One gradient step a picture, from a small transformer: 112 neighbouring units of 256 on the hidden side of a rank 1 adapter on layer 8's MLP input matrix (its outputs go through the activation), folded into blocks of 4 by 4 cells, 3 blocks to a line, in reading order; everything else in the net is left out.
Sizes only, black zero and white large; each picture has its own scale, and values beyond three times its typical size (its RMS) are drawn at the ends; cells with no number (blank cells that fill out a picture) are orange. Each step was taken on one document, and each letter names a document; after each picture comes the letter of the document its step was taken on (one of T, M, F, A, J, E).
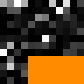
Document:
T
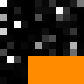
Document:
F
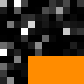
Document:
T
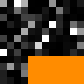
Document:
T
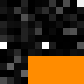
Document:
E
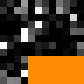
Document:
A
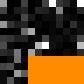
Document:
E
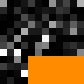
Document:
T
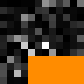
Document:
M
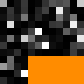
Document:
E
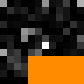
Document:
E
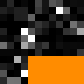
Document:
A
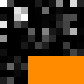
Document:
F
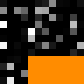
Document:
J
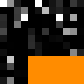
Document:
F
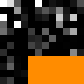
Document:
F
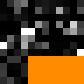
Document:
A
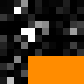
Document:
A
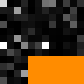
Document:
E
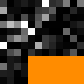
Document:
J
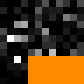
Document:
J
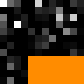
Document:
F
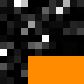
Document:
T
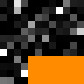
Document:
T
